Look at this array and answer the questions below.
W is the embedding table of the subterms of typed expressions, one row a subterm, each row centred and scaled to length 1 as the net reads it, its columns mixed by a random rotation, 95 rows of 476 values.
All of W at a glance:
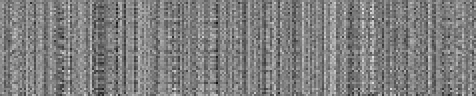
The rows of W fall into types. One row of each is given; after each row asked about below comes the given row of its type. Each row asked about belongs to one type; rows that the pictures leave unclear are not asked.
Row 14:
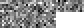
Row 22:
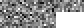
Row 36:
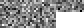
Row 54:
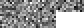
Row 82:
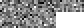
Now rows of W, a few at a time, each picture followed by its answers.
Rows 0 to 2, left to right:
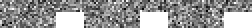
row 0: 82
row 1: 54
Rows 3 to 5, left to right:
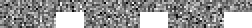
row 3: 14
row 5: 22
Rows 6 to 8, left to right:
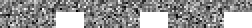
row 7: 82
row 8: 22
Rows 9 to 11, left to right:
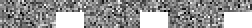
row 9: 22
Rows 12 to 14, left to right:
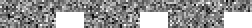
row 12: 22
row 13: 22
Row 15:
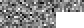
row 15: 22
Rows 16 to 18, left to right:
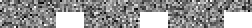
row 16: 82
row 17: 36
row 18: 54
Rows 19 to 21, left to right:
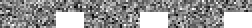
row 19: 54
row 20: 22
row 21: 82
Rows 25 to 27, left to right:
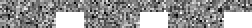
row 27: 54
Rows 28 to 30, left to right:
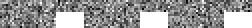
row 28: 14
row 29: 36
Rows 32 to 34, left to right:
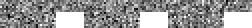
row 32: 22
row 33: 36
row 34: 14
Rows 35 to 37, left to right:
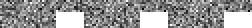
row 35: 54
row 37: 36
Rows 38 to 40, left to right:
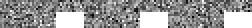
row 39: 54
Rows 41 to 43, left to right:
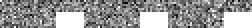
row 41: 82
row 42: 82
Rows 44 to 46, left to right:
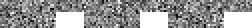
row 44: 36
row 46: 22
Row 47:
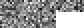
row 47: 54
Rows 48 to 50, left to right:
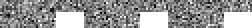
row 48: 54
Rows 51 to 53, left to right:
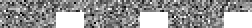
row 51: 22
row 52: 82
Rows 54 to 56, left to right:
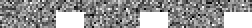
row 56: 82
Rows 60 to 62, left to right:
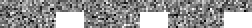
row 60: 36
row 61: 22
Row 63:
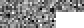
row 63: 54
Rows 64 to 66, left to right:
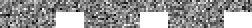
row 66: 54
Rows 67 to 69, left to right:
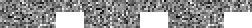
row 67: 22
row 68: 36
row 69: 22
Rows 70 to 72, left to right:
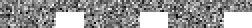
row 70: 54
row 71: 82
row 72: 22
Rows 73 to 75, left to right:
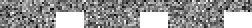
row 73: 36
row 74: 82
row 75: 54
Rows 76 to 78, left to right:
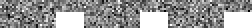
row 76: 22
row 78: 36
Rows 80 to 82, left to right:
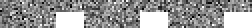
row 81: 54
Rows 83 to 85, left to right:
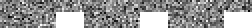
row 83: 22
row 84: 36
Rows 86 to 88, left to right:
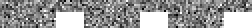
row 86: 54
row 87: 36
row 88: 54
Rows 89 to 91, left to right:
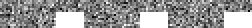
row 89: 54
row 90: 22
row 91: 36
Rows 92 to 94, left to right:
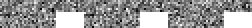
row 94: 54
